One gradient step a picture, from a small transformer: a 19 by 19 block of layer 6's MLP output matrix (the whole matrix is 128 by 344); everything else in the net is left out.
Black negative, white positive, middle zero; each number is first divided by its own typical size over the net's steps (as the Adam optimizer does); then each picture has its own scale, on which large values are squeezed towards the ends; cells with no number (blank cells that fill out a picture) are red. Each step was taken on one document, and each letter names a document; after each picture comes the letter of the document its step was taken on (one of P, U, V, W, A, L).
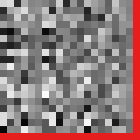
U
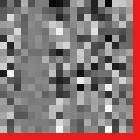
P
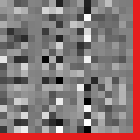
U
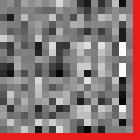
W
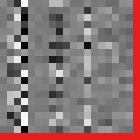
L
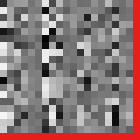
W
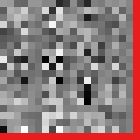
U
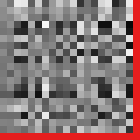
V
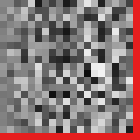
V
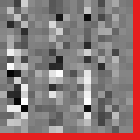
L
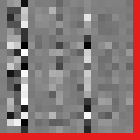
L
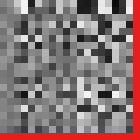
V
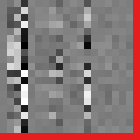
L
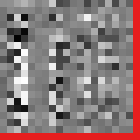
L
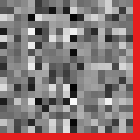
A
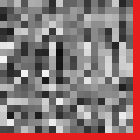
W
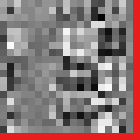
P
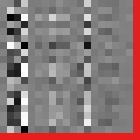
L
